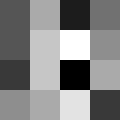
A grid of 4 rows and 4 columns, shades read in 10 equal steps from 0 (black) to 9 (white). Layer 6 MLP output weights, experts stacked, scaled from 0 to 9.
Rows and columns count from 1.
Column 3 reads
1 9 0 8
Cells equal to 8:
1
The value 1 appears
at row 1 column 3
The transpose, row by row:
3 3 2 5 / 6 7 7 6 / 1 9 0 8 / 4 5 6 2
